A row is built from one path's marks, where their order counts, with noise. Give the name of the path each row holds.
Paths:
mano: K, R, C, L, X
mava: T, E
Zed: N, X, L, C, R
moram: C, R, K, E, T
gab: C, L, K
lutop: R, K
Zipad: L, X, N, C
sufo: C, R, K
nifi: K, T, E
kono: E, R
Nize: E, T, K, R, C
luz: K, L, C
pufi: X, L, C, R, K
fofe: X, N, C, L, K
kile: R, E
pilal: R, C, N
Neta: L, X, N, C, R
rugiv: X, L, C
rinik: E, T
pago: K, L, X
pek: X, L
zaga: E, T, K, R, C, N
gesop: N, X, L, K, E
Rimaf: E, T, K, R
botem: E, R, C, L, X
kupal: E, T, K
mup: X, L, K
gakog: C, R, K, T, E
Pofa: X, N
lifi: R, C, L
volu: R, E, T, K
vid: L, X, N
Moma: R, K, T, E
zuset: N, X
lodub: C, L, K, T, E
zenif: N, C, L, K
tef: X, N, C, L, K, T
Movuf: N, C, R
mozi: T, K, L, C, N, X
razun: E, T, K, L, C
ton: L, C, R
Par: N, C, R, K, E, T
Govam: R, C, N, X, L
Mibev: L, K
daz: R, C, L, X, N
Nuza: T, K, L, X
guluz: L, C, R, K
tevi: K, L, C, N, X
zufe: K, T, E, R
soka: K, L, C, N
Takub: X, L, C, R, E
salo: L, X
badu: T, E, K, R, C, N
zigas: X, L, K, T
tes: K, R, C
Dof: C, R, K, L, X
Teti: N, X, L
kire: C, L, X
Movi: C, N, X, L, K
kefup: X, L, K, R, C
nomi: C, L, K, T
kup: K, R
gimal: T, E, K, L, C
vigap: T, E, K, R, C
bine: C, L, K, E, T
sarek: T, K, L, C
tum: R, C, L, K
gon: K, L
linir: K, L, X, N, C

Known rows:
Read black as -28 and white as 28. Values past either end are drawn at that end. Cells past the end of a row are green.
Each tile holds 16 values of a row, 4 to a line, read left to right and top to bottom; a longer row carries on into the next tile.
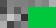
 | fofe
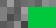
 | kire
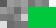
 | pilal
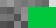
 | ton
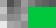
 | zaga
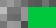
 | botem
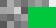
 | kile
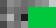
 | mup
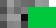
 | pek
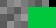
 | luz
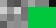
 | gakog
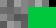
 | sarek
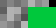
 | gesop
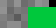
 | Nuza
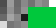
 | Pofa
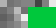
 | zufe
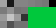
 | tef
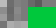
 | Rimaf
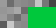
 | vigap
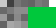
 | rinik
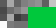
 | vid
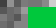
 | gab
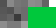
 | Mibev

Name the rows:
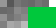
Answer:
kupal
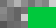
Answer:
tum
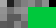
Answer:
nomi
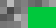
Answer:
kup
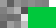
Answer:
volu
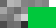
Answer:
lifi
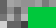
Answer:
daz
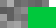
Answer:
kono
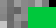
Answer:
mozi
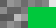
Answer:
gon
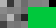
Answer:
zigas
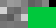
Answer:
mano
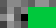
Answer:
rugiv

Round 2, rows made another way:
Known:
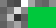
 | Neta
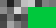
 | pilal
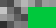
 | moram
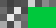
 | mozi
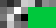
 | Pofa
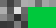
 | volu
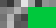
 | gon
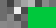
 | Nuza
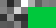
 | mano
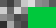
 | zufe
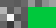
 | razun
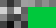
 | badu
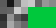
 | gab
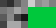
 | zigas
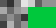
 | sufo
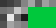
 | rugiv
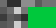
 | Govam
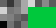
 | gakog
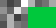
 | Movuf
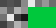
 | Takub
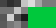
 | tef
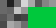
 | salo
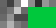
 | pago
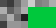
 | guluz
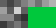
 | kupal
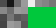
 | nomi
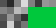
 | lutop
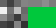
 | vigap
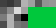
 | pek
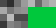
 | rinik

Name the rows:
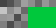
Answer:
gimal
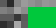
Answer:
bine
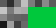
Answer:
Moma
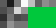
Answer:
kire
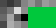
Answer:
mup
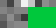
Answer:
Dof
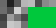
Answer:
zuset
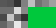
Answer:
Zed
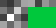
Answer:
tevi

